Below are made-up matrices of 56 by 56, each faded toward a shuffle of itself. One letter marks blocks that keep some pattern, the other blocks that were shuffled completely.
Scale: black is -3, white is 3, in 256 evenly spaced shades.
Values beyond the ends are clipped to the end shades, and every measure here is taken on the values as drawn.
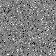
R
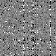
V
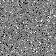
R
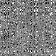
V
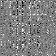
V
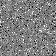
R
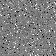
R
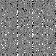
V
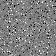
R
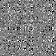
V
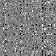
V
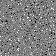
R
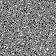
R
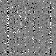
V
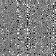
V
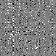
V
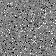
R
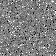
R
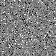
R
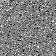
R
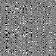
V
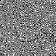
V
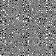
V
